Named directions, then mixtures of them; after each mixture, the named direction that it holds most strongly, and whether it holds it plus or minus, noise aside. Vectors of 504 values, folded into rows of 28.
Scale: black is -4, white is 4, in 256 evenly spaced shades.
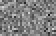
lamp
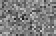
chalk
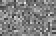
lamp, minus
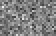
chalk, minus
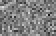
lamp, plus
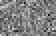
lamp, plus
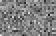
lamp, plus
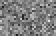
chalk, plus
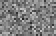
chalk, plus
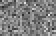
lamp, minus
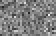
lamp, minus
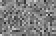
lamp, plus
